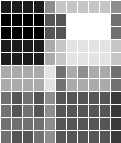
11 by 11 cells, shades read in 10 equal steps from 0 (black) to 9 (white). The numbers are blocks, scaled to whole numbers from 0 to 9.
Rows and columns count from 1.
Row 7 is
6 6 6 6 8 4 6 6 6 6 4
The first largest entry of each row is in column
6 7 7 7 7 5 5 5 5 5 5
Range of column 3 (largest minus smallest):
6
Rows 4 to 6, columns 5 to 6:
6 7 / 6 7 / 8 4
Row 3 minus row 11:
-4 -3 -3 -4 -2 0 6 6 6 6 2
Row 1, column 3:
1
